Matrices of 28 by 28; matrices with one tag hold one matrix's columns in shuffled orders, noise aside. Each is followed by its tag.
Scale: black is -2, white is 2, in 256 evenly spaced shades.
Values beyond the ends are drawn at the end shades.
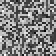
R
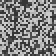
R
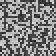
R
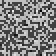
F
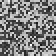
F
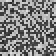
F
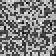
F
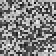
F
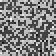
F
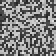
R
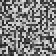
R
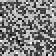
F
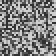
R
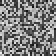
R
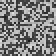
R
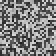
R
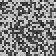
F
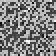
F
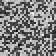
F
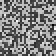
R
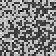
F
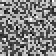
F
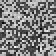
F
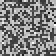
R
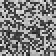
F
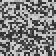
F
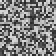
R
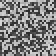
F
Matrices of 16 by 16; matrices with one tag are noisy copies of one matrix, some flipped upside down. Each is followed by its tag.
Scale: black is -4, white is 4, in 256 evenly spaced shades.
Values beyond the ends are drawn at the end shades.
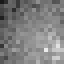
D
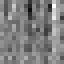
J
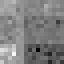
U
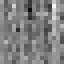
J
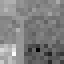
U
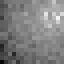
D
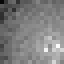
D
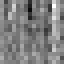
J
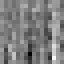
J
